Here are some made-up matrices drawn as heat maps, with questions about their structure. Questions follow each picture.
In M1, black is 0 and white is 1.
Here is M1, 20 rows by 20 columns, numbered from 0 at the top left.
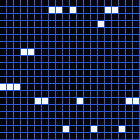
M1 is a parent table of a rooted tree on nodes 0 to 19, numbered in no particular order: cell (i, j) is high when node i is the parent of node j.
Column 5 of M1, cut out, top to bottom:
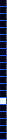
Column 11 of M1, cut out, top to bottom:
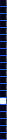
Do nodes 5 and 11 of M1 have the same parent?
yes
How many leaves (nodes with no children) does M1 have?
14
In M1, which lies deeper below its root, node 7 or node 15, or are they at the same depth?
the same depth
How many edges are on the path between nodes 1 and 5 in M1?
4
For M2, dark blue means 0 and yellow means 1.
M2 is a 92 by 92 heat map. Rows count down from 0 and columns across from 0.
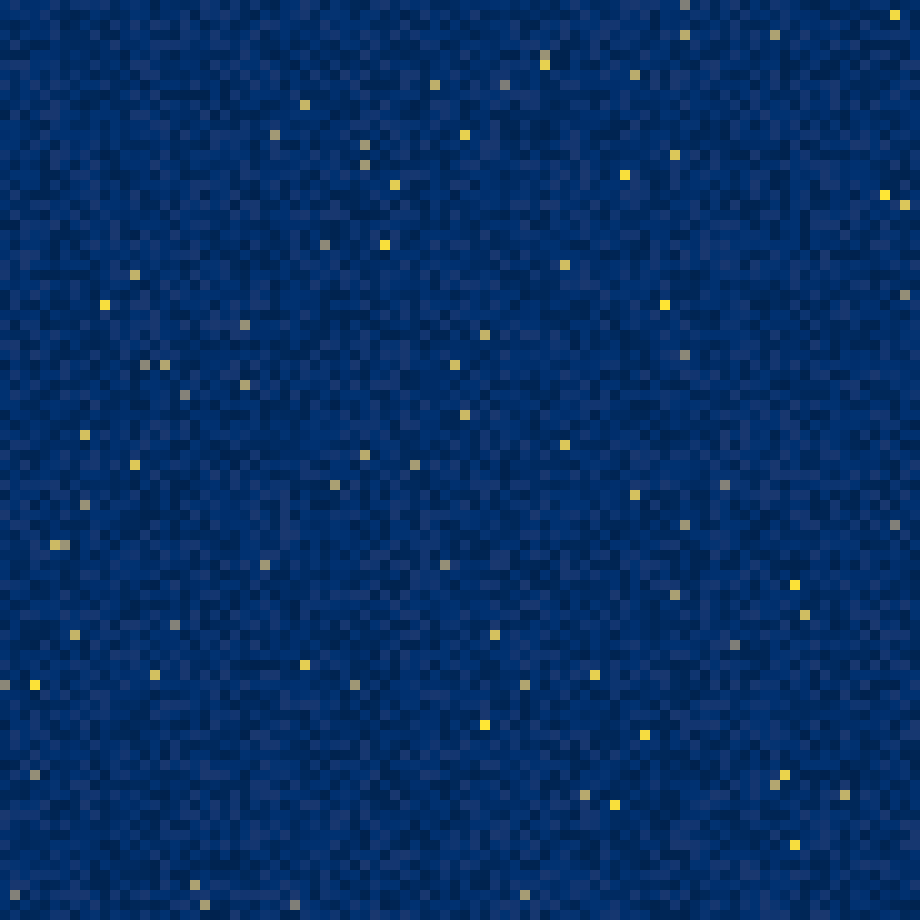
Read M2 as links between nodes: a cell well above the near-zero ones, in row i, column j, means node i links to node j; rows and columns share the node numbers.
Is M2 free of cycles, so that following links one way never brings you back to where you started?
no
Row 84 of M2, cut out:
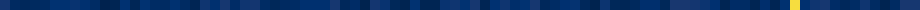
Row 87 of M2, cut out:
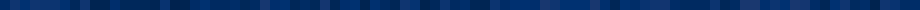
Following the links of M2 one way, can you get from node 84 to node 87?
no
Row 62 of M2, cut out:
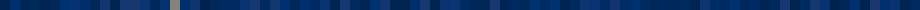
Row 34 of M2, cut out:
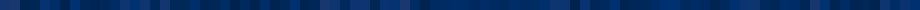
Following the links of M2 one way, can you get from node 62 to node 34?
no
